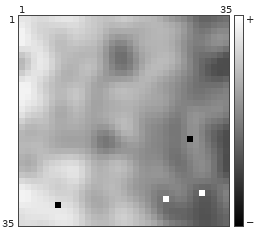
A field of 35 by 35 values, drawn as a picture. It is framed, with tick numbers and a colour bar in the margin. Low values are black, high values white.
Slope: up to the left. Stripes: none. Lone odd cells: 4, 2 higher and 2 lower than their neighbours. Grain: blotchy.
